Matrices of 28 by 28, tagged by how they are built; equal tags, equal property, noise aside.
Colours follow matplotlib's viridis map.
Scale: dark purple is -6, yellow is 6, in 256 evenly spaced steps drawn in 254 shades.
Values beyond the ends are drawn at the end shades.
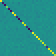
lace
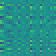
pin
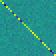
lace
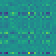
pin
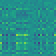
pin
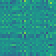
pin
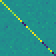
lace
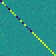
lace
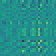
pin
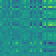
pin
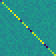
lace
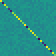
lace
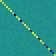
lace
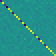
lace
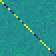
lace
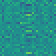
pin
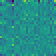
pin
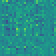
pin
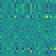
pin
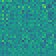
pin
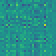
pin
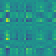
pin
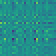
pin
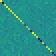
lace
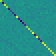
lace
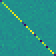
lace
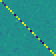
lace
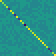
lace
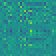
pin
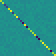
lace
